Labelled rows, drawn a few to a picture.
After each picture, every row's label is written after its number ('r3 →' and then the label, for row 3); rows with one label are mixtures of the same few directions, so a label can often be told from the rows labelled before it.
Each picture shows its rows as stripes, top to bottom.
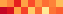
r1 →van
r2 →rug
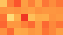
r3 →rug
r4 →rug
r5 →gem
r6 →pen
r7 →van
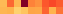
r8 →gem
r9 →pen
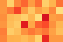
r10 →van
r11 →pen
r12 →pen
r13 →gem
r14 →rug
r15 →pen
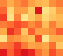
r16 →gem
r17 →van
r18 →gem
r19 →pen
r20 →gem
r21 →pen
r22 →pen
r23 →pen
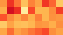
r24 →van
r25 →gem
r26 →rug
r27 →pen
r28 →gem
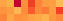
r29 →van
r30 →pen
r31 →gem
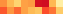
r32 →gem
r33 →pen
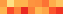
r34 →rug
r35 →gem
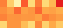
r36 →van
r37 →van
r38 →pen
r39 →pen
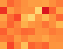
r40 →rug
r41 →pen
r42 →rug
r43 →van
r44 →pen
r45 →rug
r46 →gem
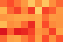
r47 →rug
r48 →van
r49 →pen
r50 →rug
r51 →pen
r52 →pen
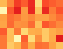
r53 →van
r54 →rug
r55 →gem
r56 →van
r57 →gem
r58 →van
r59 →gem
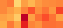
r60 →van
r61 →pen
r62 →gem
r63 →gem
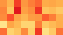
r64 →van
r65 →van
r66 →van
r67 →pen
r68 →van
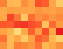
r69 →gem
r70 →pen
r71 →gem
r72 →pen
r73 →pen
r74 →gem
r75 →van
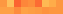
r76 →van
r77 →rug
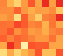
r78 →pen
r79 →pen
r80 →van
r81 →pen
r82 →rug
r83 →pen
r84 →gem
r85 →pen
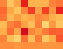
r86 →gem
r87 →pen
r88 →gem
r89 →pen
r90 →gem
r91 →van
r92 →rug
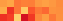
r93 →van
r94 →gem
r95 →rug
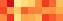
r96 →van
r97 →rug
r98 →van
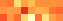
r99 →van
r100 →gem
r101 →rug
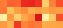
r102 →pen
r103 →gem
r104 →pen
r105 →van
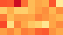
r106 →pen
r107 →pen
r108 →gem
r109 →gem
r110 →gem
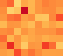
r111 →van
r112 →gem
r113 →gem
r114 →pen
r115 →van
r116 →gem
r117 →van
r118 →van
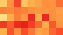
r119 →rug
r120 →pen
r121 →rug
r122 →pen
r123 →gem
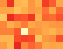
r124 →van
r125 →pen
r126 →rug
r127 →gem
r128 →gem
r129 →van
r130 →van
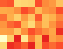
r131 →van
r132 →van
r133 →van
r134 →rug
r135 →pen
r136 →rug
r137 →rug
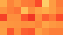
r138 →pen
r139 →gem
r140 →pen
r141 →pen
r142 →rug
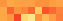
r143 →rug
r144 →van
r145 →rug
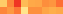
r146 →rug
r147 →gem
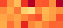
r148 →pen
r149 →rug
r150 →pen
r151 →gem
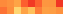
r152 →pen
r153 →van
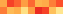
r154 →gem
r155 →gem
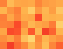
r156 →rug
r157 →pen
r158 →van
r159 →pen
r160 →van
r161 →rug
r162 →rug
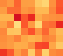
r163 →gem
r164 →gem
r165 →van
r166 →van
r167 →rug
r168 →pen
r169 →gem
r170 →rug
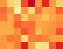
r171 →rug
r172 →van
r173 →gem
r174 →van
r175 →van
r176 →gem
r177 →gem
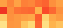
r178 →gem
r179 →pen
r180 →pen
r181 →pen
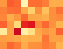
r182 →gem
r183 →rug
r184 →gem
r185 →rug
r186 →rug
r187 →pen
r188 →van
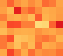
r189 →van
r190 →van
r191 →van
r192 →gem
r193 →pen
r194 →van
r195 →van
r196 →gem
